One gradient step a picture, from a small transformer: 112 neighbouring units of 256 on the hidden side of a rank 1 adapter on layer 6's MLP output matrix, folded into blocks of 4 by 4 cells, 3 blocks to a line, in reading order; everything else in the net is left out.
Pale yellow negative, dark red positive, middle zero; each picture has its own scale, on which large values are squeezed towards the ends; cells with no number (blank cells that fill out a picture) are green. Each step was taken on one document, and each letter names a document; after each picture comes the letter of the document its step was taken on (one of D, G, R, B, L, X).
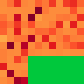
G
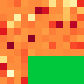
G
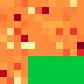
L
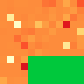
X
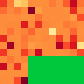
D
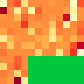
D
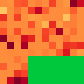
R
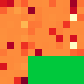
D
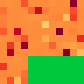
R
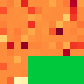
R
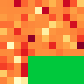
G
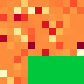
L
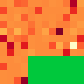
R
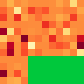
L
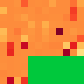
R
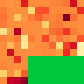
L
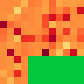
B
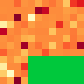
G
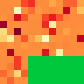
B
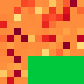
B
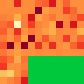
G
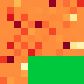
X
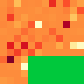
X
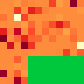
L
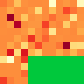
X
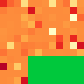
D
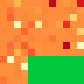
X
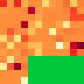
D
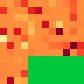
R
